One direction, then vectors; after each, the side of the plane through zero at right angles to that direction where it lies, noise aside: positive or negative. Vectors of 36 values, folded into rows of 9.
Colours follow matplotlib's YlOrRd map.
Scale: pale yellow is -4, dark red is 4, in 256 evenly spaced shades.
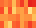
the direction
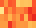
negative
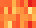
positive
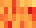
negative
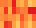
negative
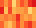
positive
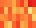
positive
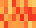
negative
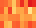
positive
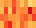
negative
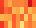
positive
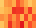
negative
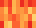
positive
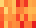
positive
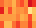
positive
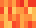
positive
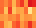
positive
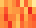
negative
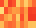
negative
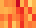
negative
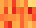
negative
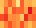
negative
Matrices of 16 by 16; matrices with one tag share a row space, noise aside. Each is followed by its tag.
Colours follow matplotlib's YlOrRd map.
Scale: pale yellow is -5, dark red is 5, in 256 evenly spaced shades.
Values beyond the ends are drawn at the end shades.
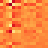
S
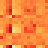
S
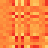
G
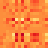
G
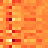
S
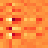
S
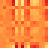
G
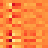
S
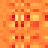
G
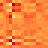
S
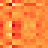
S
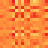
G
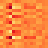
S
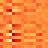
S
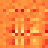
G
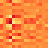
S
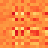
G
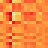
S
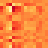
S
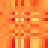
G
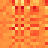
G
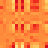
G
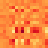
G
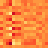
S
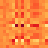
G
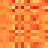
G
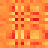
G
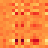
G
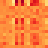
G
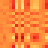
G
